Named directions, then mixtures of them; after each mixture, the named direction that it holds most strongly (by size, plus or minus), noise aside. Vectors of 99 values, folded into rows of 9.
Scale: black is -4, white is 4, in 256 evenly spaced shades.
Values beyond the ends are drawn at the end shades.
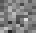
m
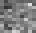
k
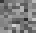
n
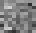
k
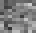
k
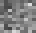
k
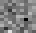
m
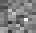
m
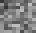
n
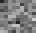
n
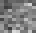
k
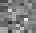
m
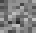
m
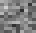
n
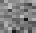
k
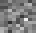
m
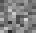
m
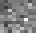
k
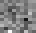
m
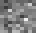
k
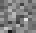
m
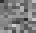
n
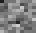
n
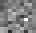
m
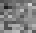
k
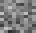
m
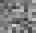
n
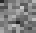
n
